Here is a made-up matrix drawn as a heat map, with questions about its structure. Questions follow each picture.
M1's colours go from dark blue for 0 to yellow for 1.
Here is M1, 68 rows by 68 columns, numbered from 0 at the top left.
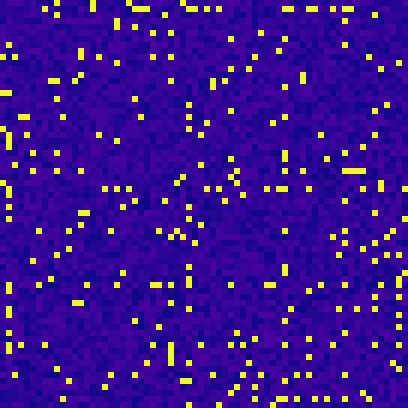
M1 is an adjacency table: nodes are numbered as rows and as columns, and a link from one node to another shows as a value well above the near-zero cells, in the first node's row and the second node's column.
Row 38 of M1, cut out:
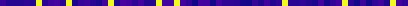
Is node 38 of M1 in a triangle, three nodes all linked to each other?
yes
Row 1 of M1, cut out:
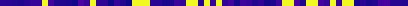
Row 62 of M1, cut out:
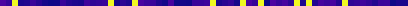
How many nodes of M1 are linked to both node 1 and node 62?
3
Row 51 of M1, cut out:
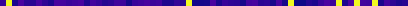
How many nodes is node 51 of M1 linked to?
6
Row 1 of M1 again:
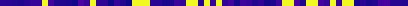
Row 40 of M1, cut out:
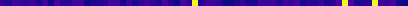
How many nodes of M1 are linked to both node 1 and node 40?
2
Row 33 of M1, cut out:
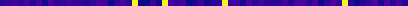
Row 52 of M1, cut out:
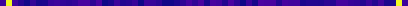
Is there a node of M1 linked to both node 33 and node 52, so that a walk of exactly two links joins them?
no
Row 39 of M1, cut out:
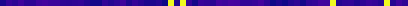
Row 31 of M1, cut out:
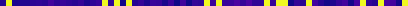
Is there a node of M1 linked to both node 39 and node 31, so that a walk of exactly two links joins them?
no
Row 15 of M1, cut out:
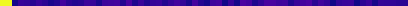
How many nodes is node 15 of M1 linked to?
2
